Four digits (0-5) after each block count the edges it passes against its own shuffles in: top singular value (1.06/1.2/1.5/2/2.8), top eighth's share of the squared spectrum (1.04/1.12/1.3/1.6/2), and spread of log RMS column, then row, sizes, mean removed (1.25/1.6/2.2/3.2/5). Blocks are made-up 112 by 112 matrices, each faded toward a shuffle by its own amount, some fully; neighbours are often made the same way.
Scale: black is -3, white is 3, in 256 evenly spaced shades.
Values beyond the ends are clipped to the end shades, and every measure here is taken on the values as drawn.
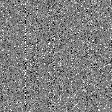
2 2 3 0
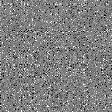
4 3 2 2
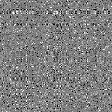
5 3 3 3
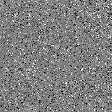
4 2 1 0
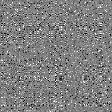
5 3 2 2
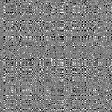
5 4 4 4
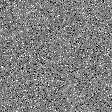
0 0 0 0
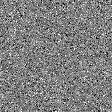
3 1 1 0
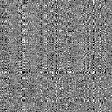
5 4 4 3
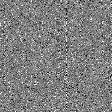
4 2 2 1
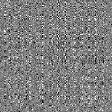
5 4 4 3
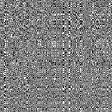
5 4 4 3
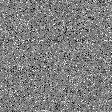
1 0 0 1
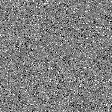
0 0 0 1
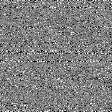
1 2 0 4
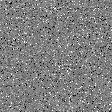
2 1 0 0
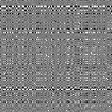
5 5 3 4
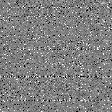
4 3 1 2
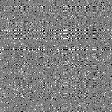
5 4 2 3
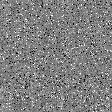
3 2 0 1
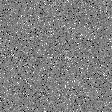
2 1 0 0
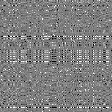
5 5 3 4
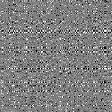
5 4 3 3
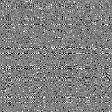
5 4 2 3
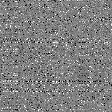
4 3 1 2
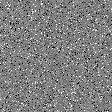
0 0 0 0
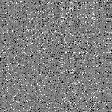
4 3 1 2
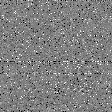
4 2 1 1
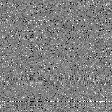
4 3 1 2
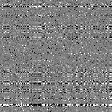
5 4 2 4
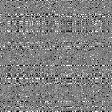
5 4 2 4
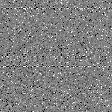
4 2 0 2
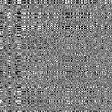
5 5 3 4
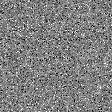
3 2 0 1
